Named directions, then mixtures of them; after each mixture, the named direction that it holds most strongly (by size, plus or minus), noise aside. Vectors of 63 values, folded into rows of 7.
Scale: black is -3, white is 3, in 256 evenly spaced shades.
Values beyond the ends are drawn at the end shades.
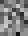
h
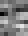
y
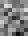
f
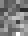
f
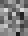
h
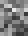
f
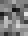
h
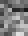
f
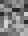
h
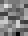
f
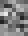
y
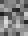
h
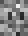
h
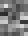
y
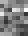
y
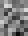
f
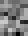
f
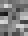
y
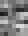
y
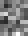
f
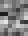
y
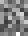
h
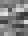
y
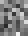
h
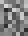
h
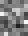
y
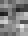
y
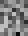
h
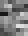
y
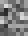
y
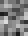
y
